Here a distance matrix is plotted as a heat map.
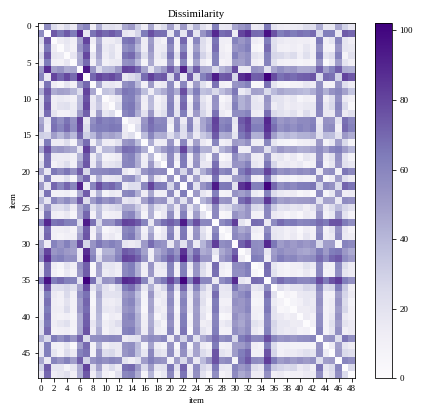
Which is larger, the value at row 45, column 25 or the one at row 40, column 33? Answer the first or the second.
the first
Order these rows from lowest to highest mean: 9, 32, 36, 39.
39, 36, 9, 32
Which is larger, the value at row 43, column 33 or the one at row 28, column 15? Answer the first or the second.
the first
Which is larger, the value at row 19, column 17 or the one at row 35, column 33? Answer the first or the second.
the second
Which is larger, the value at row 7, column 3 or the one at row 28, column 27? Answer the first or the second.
the first
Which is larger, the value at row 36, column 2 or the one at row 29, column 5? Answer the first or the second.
the first
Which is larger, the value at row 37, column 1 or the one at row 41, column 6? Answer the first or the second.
the first
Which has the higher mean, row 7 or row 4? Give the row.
7
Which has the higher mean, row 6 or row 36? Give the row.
6
